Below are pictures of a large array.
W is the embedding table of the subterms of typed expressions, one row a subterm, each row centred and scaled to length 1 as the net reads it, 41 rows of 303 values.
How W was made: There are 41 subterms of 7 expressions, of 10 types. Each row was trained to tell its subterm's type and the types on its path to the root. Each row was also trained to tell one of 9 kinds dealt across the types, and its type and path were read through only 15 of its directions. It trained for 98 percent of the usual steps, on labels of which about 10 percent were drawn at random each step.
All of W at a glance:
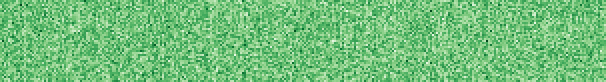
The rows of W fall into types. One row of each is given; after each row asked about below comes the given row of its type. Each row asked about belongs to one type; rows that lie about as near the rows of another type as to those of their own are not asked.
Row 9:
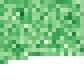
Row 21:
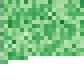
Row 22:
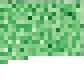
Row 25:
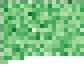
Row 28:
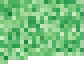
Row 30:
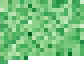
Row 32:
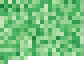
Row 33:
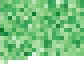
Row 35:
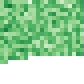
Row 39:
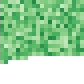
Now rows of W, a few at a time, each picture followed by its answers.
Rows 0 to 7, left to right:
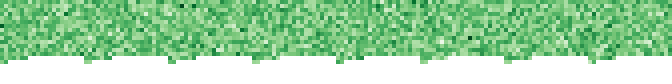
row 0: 25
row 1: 28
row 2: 30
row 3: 32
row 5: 32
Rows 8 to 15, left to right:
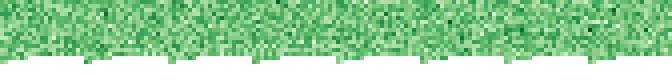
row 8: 28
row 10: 33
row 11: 21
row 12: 35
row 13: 35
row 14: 25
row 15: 35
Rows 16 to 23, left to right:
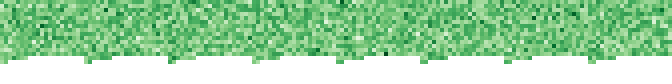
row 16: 21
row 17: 33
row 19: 33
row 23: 32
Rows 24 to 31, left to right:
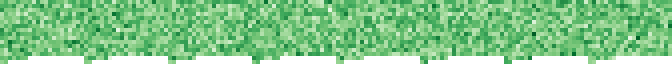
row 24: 33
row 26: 28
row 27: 32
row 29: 21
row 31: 39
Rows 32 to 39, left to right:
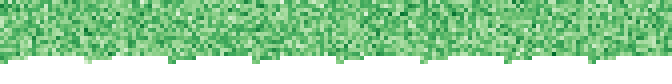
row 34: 21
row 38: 28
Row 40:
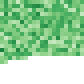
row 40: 39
